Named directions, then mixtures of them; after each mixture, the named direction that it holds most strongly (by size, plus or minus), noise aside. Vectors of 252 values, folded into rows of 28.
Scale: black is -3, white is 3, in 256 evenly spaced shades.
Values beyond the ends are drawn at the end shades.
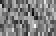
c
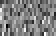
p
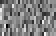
p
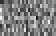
p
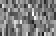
c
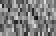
c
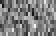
c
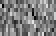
c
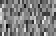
p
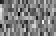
p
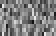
p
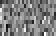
p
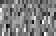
p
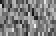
c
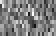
c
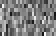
p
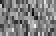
c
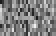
c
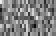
c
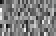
p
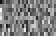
p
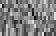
c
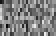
p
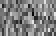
c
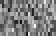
c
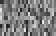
p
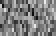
c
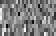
p
